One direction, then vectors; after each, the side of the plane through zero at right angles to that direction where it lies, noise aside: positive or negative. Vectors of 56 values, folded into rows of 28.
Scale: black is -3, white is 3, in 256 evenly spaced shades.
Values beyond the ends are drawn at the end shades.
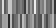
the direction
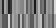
negative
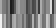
negative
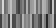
positive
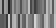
negative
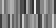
positive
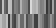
positive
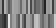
negative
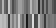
positive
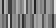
negative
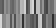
negative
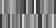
positive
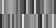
positive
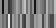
negative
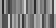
negative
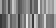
negative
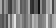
negative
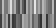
positive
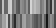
positive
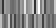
negative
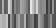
positive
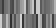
negative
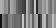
positive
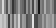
positive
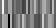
positive
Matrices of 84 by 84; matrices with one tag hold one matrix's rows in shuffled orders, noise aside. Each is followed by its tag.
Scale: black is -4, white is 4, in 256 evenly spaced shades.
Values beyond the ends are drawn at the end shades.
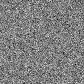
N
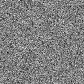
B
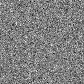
N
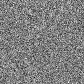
N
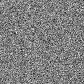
N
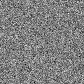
N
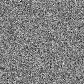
B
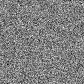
B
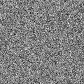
N
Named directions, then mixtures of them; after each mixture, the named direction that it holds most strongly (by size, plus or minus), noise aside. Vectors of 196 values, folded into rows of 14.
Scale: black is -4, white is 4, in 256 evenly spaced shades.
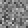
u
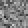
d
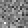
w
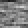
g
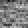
g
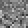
d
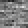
g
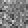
u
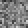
u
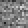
w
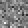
w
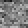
g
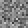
w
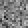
d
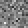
w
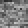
g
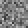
u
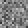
u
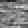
g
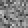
d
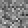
w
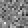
w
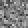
d
